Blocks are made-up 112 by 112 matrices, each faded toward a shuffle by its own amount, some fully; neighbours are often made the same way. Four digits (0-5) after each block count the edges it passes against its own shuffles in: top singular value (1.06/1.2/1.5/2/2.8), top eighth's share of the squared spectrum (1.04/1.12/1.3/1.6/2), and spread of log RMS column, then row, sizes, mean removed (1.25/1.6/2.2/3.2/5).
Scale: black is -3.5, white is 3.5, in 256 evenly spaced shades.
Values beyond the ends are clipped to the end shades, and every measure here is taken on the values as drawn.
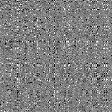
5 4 3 3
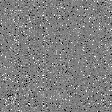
4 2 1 1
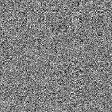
4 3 2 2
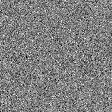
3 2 0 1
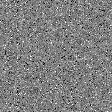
3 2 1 0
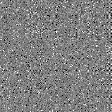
4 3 2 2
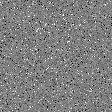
0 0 0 0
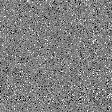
1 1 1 1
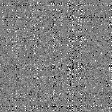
2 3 3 3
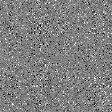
1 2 2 2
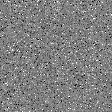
1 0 0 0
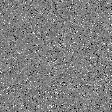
0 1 1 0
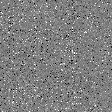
1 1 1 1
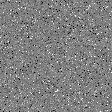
0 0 0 0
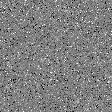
0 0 0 0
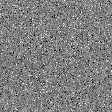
2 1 0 0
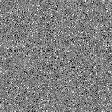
3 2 1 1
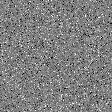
0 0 0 0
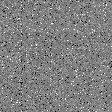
1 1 1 0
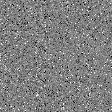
1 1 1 0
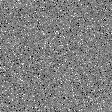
0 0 0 0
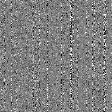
2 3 4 0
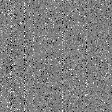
2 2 3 0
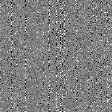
2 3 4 0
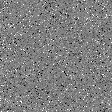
0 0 0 0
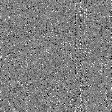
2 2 3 0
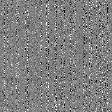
2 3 4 0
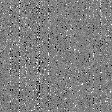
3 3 3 0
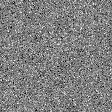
1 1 0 0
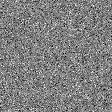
2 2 0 0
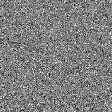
3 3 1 1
